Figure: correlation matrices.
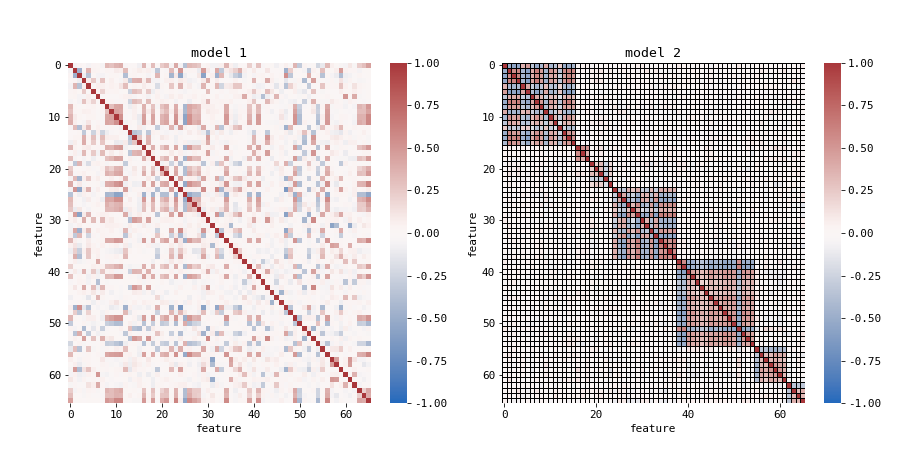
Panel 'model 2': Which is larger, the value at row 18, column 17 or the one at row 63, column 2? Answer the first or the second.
the first
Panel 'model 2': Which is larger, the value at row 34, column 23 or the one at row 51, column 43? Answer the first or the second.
the first
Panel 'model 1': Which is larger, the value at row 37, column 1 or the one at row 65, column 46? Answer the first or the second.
the first
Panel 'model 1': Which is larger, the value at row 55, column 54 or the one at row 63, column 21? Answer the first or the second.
the second
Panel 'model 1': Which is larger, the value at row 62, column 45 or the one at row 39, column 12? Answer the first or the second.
the first
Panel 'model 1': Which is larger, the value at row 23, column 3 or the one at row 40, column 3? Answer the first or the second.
the second
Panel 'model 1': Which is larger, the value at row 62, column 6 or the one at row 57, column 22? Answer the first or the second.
the first
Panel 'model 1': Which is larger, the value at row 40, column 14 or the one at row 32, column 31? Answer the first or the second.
the first
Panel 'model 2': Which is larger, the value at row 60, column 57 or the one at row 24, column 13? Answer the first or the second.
the first
